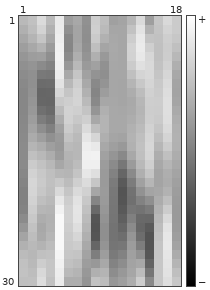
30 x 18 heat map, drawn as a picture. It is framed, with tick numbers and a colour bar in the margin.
Overall the values sit about 70% of the way up the scale. Streaks run downward. The bottom middle is the ninth with the lowest average.
